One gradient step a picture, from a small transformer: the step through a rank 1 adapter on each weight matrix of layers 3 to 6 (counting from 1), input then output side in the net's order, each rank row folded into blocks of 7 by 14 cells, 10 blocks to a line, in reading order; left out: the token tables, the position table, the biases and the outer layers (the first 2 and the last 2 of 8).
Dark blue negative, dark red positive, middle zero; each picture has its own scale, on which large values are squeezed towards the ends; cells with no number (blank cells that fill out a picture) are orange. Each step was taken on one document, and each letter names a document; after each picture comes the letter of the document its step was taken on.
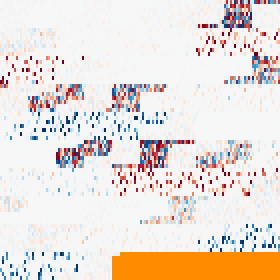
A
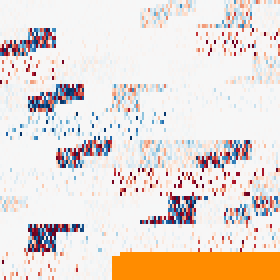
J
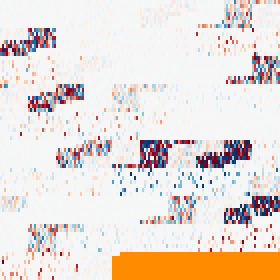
J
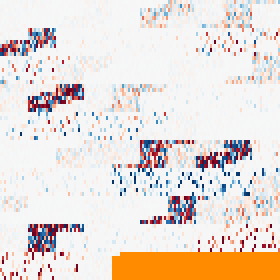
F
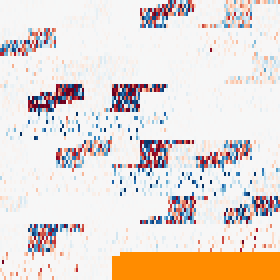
F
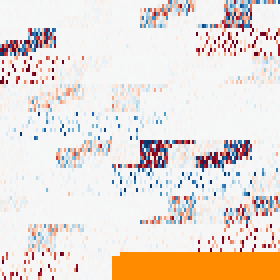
F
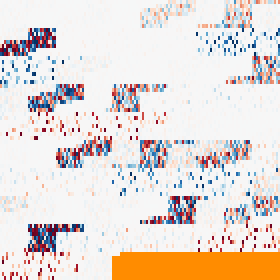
J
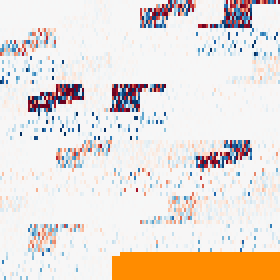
F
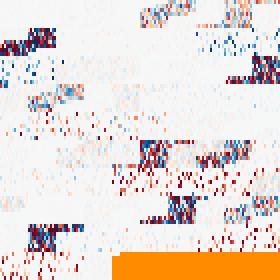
J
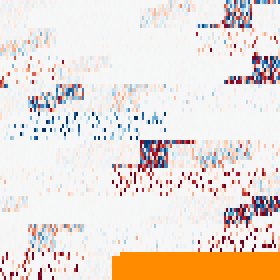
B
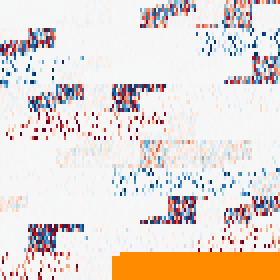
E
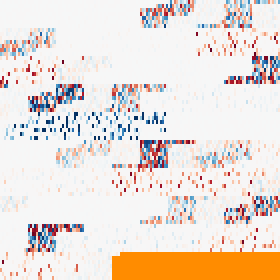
B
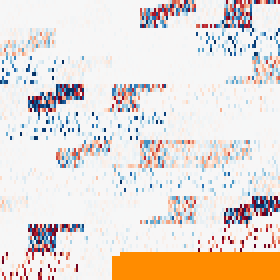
E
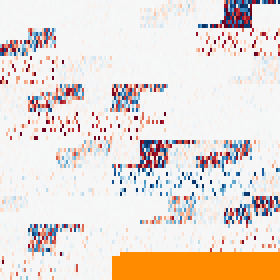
F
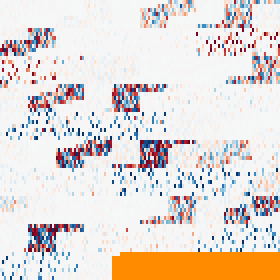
J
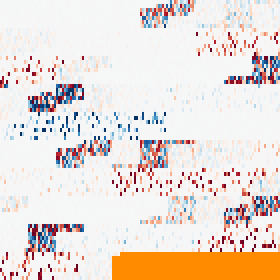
B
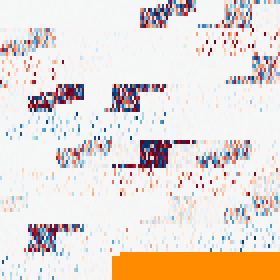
J
